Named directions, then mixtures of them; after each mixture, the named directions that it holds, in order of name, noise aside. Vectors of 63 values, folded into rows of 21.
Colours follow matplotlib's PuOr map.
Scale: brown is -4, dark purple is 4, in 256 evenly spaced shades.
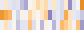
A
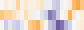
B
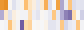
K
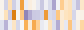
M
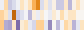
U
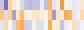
K, U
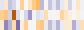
M, U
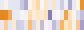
A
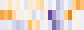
A, B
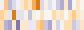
U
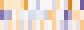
A, K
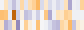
A, M, U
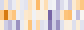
A, B, U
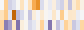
U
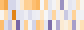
K, U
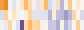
B, K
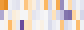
K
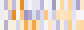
M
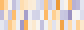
B, K, M
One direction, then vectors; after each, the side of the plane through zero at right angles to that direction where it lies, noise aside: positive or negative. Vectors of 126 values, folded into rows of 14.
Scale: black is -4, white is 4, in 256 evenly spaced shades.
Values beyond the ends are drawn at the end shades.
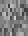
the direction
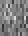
positive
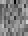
negative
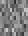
negative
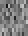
negative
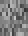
positive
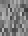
positive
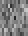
negative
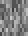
negative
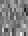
positive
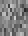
positive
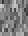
positive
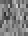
negative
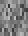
positive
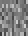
positive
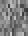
positive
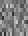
positive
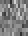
negative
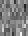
positive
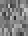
negative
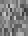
positive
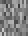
negative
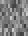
negative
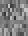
negative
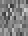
negative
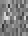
positive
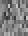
negative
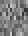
positive
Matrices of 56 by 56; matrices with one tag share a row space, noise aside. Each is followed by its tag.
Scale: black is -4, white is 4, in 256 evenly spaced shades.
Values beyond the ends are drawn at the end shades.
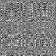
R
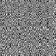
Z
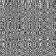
Z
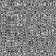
R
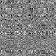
R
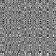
Z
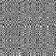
Z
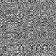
R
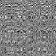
R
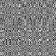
Z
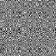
Z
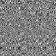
Z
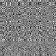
Z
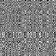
Z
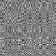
Z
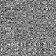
R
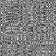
R
